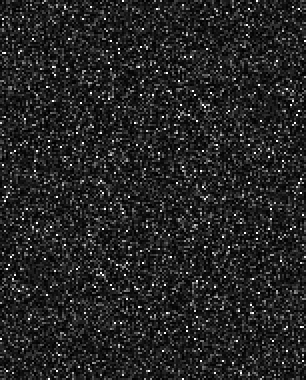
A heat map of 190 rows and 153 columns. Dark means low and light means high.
There is no overall slope. No single row or column stands out from its neighbours. The values are skewed, with a long tail toward high values. No regular stripes run through it. The texture is fine-grained noise. A half turn leaves it unchanged.
